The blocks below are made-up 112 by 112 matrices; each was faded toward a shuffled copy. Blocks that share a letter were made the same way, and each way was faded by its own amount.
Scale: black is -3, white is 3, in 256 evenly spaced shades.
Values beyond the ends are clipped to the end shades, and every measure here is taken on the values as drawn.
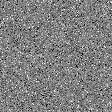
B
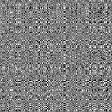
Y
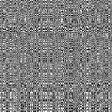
Y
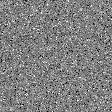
B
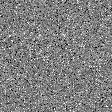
B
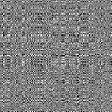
Y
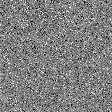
B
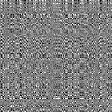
Y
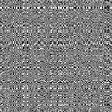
Y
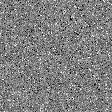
B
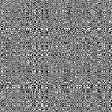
Y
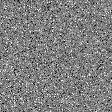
B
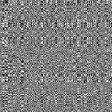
Y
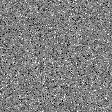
B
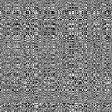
Y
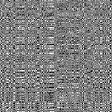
Y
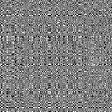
Y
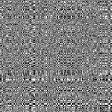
Y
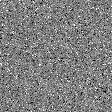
B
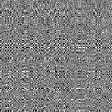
Y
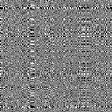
Y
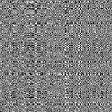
Y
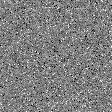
B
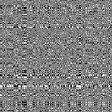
Y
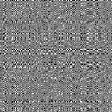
Y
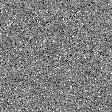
B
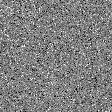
B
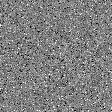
B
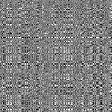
Y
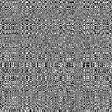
Y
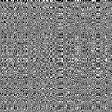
Y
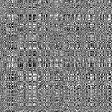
Y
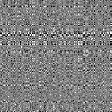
Y
